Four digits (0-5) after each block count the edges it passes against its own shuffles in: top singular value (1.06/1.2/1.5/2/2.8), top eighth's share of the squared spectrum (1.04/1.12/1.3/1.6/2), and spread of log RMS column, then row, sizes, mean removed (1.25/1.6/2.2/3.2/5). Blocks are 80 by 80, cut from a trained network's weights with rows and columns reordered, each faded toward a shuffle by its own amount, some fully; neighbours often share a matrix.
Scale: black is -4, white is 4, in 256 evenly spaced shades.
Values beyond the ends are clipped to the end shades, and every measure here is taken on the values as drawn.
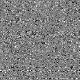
3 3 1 3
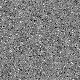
0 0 0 0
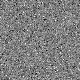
0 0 0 0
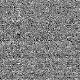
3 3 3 1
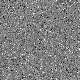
0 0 0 0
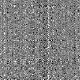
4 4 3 2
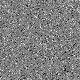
1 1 0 0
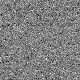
1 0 0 0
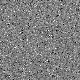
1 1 0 0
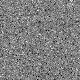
0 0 0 0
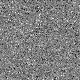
0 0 0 0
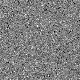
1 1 0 0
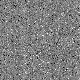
1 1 0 0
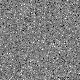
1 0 0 0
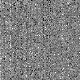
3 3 2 1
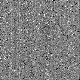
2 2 1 0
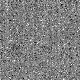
2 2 0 1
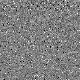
3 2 1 1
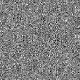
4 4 2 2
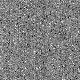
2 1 0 0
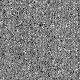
2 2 0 1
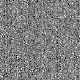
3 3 1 2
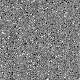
1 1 0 0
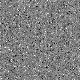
1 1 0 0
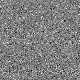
2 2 0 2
